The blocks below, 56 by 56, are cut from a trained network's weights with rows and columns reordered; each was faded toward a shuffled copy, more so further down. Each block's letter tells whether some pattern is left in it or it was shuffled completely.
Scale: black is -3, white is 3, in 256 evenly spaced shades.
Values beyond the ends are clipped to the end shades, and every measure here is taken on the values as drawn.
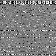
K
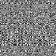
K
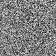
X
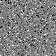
X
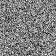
X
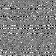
K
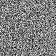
X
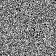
X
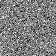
X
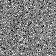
X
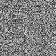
K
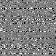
K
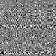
K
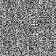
K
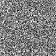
K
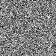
X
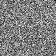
X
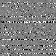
K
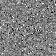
X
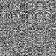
K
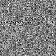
K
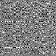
K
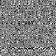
K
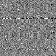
K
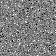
X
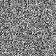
K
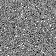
X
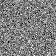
X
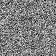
X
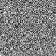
K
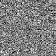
K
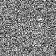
K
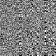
K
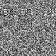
K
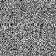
K
